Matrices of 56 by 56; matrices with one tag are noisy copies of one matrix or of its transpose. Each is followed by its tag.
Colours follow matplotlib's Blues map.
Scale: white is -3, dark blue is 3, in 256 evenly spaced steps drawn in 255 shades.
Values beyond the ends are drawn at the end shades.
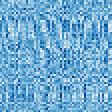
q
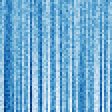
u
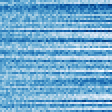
u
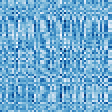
q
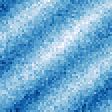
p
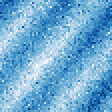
p
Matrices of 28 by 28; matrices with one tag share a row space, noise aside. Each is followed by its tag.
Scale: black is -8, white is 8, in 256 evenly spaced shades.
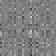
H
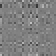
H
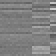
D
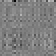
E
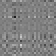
E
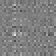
E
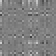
H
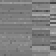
D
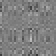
H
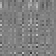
H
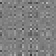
H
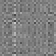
E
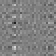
E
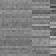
D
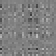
H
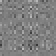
H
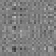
E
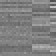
D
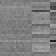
D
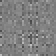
H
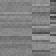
D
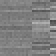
D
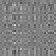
E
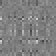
H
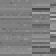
D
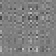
H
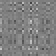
H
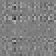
E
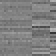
D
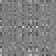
H
